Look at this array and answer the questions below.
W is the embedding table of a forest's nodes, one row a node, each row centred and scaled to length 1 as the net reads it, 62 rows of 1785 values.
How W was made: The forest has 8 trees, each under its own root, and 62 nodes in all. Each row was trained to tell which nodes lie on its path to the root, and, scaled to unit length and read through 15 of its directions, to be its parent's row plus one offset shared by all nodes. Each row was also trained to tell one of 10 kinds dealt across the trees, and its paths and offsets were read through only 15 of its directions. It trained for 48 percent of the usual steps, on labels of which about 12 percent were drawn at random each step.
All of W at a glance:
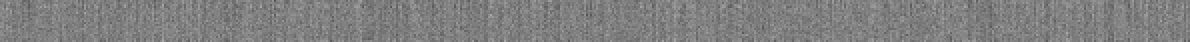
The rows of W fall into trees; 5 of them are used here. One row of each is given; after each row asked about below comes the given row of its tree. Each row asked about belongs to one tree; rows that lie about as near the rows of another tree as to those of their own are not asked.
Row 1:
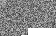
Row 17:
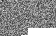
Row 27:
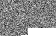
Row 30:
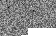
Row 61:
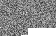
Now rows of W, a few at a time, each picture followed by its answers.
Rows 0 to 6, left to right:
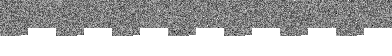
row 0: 27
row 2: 30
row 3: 30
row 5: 17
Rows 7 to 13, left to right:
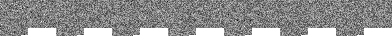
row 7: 30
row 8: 1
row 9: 30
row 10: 30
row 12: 27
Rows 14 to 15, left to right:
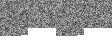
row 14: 27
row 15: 1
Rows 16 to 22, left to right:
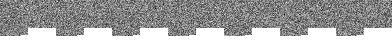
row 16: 27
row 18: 27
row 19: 1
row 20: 27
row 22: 27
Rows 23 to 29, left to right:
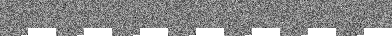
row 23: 30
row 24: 27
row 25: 61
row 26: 30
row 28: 61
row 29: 1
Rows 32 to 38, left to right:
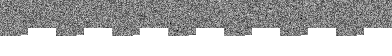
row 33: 61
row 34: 17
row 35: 1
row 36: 30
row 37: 61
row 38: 27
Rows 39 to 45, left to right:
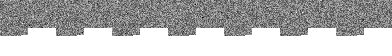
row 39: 27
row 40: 27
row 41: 1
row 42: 30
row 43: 17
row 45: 1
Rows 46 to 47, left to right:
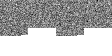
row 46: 27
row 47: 17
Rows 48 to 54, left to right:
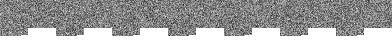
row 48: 61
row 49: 61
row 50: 30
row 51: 30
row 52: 27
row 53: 1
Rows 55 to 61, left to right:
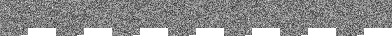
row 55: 61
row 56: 17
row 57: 30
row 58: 61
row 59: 30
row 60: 30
